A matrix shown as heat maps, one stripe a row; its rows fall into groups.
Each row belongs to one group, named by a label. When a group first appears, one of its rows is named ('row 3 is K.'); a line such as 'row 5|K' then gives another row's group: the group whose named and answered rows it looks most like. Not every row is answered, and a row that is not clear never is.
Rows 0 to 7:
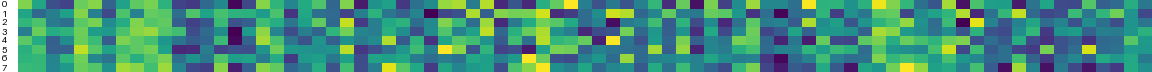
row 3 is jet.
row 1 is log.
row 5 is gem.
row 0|gem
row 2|gem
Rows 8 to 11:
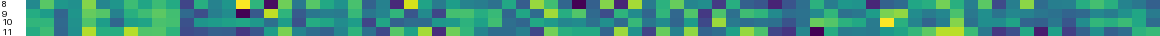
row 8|log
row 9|gem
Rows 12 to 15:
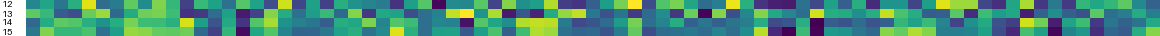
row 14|jet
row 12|log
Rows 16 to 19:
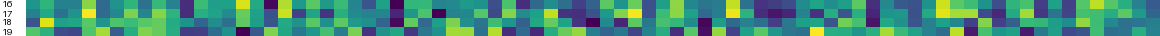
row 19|gem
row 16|log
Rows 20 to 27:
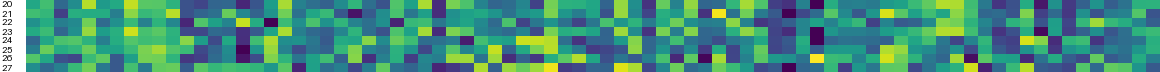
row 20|gem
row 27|log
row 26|gem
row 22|log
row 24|jet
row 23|gem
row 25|jet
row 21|gem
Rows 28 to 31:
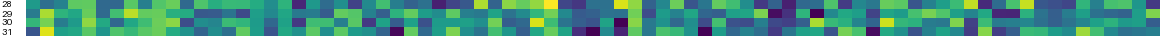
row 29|jet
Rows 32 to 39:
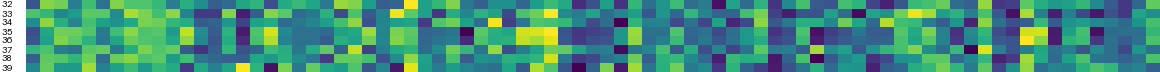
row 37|gem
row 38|jet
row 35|jet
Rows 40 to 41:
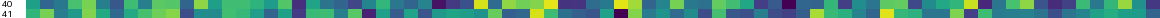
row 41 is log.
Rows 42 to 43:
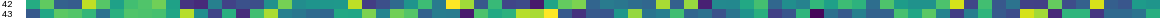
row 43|jet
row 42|gem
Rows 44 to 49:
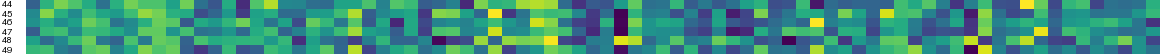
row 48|log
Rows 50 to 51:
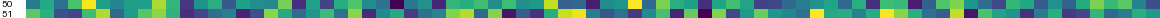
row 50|log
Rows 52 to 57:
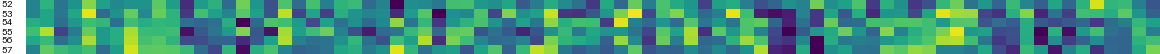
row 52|log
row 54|gem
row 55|gem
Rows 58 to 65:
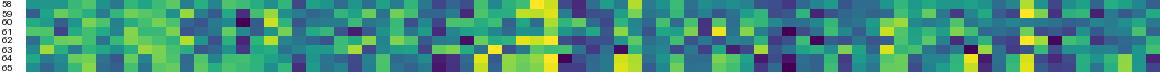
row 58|log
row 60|gem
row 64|log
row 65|log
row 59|jet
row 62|jet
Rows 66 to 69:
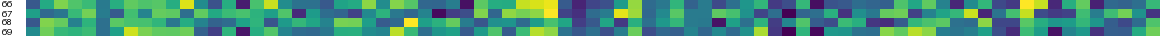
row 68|jet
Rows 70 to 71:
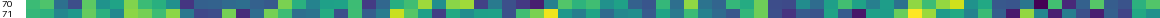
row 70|gem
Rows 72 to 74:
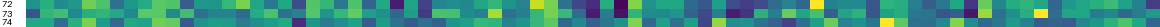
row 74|log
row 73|jet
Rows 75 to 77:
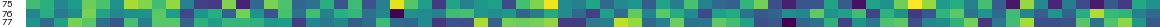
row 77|log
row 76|log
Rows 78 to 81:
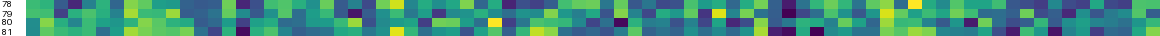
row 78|gem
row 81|jet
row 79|gem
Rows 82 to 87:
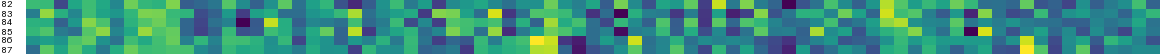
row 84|gem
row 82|gem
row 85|gem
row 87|jet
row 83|jet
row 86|log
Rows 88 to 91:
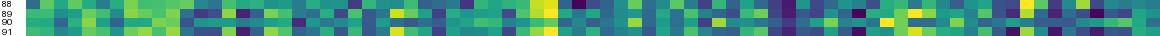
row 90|log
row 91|gem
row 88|jet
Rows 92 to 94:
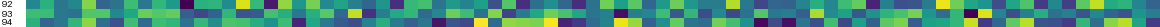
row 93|gem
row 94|log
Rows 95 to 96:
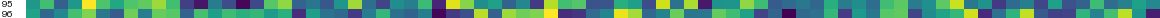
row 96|log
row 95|gem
